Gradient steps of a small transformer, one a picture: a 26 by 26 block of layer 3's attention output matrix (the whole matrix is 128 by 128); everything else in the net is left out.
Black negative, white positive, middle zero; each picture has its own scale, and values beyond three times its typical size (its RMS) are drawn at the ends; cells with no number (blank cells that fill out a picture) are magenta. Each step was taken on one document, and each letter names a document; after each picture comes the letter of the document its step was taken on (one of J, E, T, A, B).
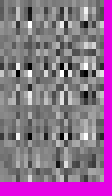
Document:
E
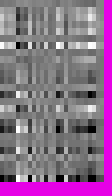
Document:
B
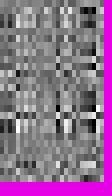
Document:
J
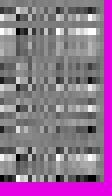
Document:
B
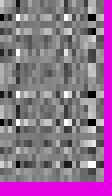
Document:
J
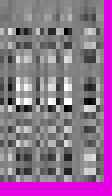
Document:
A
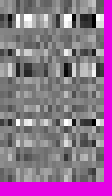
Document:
J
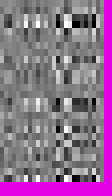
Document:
E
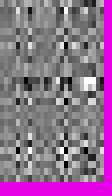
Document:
E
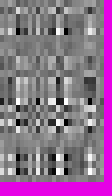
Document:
A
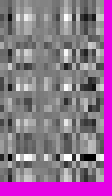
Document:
J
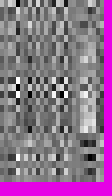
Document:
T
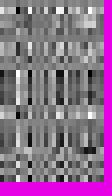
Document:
B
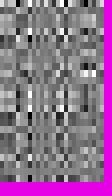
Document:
T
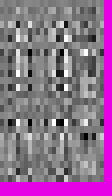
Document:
E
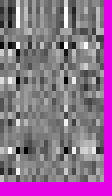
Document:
J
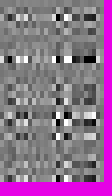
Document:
E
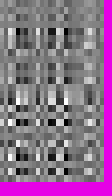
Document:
A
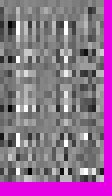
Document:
J
